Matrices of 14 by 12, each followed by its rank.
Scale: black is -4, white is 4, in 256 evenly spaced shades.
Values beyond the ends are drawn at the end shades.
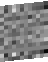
two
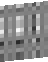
one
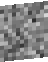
full rank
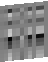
one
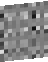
two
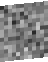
full rank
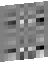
one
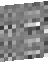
two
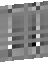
one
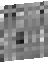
two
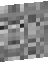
two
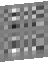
one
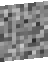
full rank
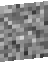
full rank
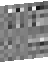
two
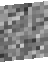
full rank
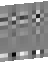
one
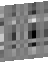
one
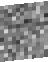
full rank
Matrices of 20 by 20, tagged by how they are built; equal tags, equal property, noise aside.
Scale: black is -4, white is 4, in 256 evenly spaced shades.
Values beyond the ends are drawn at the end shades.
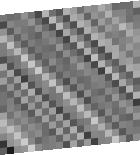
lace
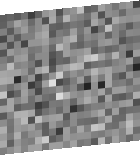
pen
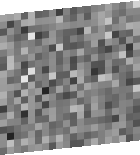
pen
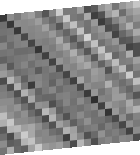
lace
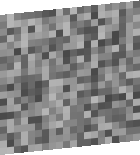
pen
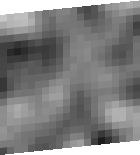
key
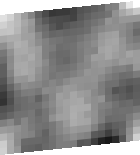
key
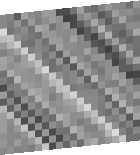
lace
